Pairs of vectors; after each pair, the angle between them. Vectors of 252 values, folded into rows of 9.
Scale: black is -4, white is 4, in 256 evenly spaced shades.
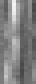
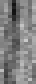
nearly opposite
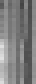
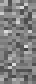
orthogonal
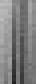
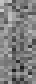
partly aligned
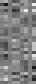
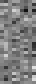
nearly opposite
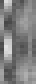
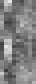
nearly parallel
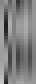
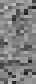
orthogonal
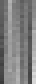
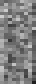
partly opposed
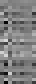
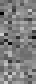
partly opposed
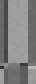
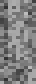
partly aligned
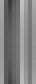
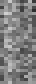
partly opposed
